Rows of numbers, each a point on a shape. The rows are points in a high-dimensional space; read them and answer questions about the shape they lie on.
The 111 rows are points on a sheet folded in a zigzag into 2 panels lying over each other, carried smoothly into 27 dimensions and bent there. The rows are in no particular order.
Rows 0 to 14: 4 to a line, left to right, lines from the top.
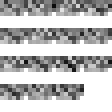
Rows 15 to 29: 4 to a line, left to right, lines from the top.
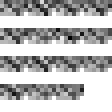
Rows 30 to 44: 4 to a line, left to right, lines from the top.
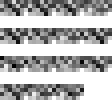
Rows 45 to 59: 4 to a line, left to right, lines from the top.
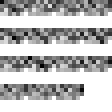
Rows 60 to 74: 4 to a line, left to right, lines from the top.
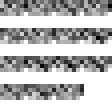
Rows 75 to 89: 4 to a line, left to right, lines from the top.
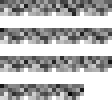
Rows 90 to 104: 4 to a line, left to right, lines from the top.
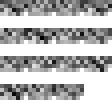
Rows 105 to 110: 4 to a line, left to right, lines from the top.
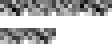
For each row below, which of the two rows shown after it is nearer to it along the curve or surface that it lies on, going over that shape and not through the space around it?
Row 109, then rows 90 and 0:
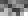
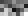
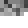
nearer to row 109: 0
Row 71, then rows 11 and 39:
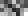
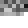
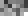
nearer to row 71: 39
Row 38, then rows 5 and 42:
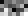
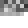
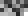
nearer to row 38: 42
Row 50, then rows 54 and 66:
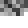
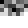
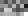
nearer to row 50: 54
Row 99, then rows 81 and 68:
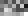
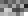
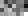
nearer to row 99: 81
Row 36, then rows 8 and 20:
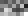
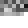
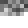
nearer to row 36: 8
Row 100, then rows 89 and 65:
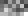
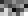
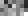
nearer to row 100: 65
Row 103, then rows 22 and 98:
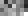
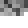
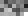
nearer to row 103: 22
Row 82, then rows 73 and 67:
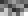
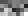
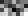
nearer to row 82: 67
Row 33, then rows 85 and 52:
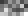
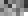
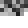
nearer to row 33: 85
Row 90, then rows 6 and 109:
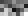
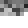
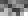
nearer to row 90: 6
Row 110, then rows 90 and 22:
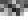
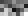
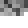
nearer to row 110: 22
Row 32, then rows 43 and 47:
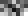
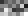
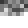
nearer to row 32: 47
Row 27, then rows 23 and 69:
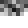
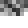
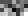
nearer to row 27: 23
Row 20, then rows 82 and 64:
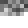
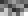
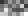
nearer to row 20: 64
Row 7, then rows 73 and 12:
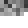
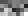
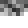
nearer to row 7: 12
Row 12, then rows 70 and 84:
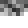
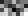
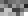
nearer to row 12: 70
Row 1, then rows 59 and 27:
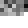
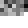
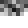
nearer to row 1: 59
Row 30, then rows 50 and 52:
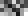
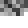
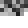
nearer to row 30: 50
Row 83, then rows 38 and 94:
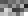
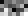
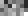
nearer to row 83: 38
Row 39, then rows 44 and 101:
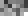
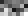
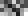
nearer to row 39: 101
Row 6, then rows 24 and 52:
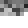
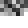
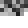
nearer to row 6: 52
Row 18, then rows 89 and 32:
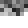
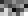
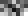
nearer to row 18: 89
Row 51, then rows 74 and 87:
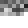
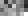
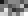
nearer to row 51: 87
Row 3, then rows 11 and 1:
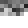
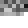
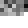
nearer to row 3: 11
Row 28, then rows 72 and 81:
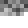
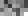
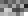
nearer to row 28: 72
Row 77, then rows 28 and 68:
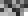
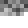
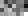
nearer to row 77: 68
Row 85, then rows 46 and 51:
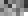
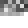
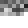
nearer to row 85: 46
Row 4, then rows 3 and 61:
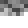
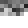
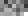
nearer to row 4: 61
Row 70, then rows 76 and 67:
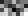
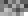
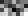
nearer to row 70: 67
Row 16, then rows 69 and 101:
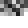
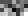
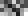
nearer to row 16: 101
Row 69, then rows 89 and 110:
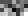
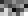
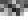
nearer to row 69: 89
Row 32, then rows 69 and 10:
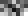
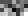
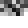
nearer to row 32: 10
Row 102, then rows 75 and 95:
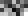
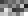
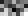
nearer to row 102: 95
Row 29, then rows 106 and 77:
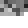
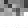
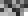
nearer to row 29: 77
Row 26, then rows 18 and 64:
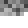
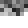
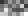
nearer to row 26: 64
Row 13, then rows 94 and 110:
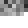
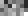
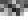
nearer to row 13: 94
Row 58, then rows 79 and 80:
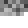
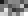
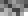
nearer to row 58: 80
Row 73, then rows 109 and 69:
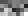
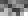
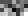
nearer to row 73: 69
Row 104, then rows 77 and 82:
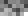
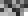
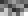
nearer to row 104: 82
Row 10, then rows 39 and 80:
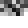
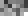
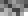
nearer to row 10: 80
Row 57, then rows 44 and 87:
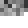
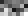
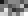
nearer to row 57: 87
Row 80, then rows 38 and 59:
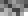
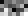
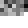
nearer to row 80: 38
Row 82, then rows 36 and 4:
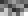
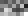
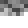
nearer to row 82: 4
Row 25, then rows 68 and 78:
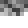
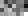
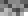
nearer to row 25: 78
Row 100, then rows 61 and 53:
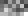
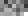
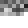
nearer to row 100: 61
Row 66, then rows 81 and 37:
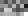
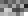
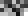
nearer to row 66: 81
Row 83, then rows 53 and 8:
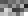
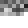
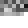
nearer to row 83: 53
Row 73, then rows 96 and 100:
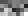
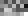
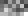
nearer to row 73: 96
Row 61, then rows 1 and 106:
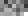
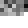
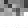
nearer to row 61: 106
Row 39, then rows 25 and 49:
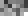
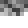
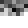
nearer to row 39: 25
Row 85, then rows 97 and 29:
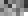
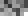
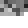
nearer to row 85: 97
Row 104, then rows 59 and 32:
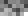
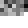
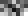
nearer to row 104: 32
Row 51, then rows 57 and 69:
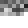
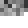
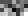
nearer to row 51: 69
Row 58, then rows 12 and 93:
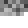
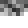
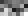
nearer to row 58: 12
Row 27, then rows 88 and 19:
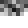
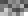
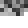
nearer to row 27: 88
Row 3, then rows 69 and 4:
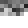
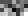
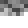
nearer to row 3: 69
